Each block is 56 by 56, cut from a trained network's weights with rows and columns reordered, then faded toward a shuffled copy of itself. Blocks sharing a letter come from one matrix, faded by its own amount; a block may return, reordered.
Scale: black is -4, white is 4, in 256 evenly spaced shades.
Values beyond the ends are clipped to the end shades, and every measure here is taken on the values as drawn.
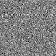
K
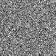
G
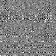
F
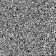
G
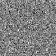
G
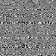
F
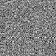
K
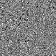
G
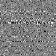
F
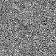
G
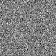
G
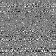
F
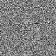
K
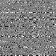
F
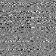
F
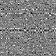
F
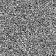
G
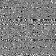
F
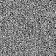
G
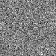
K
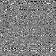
F
